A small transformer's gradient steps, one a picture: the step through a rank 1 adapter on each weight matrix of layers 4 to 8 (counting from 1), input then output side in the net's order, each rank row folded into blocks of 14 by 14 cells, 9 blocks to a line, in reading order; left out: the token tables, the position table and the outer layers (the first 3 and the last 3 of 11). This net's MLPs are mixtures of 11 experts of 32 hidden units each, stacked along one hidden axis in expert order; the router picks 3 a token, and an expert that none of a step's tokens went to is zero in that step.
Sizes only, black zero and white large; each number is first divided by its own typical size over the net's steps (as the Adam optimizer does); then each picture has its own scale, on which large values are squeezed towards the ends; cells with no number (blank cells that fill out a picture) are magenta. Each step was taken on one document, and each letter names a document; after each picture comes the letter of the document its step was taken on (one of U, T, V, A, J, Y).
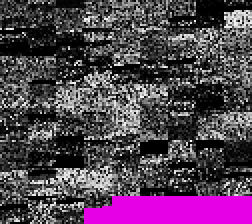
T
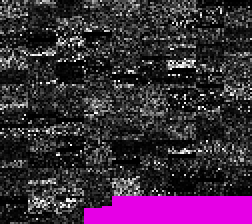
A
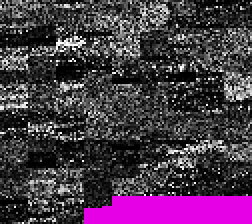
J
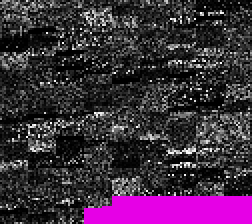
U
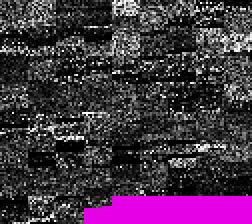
J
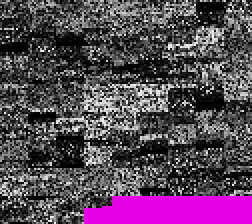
T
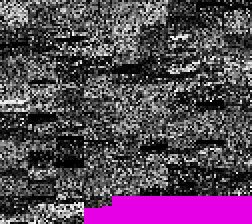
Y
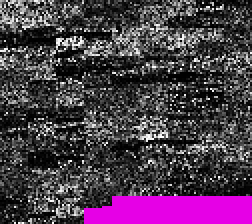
J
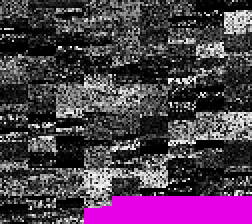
T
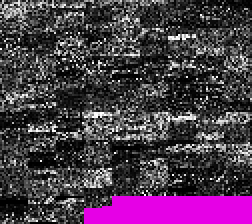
A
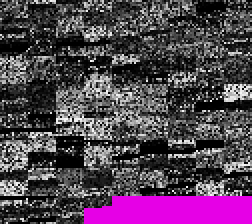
T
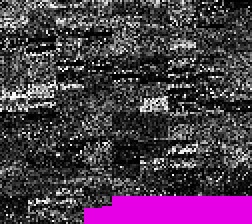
A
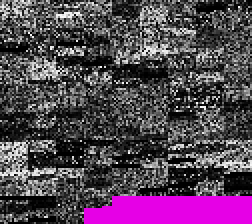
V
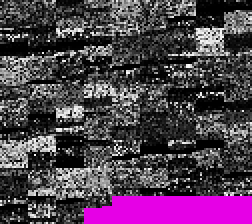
T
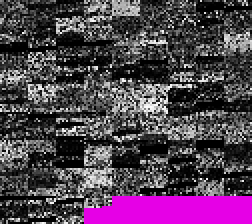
V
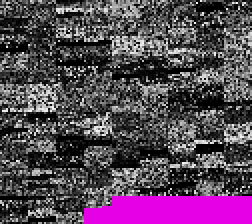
V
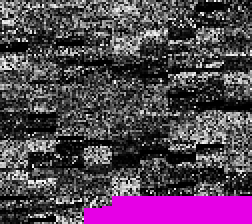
V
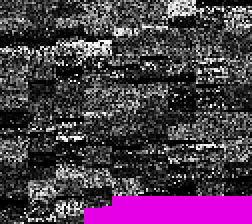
J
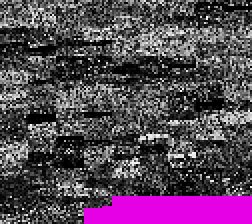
Y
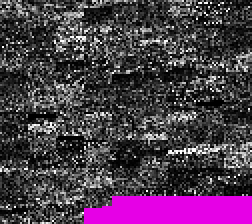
U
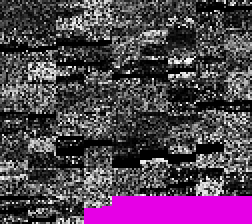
V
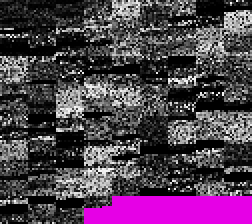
T
